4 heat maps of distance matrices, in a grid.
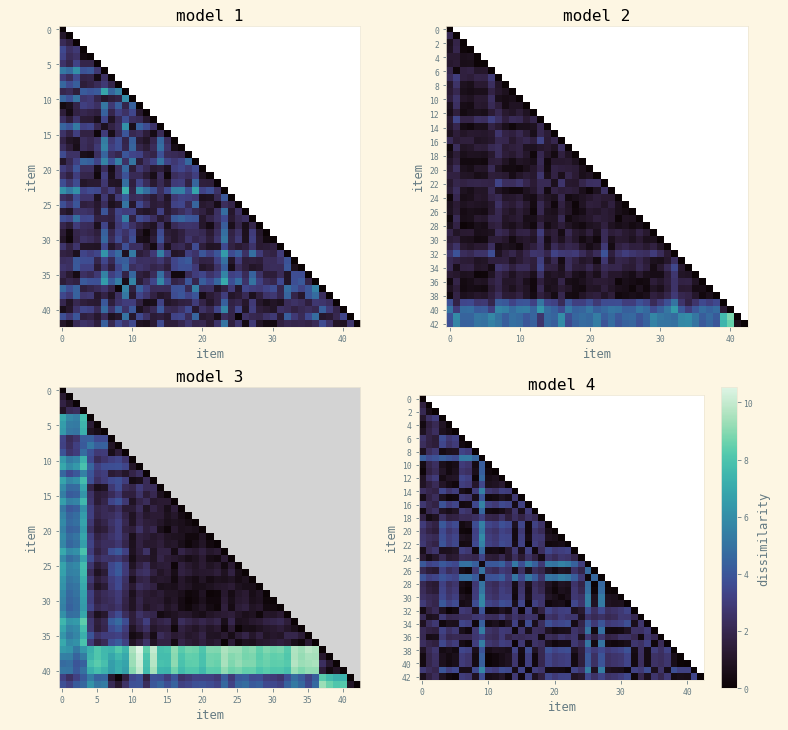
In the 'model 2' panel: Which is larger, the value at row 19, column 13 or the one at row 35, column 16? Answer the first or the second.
the first
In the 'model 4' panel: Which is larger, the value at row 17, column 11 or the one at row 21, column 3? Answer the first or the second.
the second
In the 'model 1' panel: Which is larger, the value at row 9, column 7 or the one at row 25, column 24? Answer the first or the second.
the first
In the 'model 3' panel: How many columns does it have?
43
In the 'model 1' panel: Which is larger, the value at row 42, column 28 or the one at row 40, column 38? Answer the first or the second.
the second
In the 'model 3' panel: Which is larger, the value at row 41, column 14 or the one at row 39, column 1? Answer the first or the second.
the second
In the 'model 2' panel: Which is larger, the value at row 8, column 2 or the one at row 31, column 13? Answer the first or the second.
the second
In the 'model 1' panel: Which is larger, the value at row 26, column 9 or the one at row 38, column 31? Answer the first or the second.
the first
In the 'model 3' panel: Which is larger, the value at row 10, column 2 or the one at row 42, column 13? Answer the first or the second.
the first
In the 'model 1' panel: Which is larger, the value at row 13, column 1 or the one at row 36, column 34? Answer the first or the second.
the second
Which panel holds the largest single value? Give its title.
model 3
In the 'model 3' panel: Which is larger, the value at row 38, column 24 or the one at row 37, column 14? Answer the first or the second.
the first
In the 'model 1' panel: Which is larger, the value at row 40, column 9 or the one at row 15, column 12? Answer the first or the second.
the first
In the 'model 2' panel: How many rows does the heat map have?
43
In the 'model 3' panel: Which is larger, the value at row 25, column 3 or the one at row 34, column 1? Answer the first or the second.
the first
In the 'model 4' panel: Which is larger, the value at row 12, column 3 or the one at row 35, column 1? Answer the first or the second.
the second
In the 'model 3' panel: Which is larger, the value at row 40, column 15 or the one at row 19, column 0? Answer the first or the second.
the first
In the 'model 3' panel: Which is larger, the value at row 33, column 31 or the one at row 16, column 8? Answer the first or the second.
the second
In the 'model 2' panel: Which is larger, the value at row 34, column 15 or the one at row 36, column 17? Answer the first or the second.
the first
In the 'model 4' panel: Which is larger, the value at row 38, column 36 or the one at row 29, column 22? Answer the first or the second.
the first
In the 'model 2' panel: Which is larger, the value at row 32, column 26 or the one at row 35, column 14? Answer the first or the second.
the first
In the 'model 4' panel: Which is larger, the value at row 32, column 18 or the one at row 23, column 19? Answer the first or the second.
the second
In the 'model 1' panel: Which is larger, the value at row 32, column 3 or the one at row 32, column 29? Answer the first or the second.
the first
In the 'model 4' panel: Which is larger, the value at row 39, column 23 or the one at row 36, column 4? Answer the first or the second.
the second
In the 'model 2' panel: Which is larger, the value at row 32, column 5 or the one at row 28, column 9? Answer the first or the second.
the first
